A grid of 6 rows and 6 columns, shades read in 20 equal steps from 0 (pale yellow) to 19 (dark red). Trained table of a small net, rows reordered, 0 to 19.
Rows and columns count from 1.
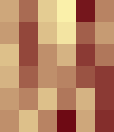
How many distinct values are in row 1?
6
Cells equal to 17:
0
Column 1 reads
6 7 4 5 7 8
